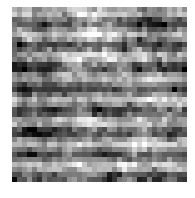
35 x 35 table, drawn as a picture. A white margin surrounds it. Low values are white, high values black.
Slope: none. Stripes: horizontal, repeating 8 times. Ninth with the lowest average: top middle. Average level on the scale: 50%. Grain: streaks across.
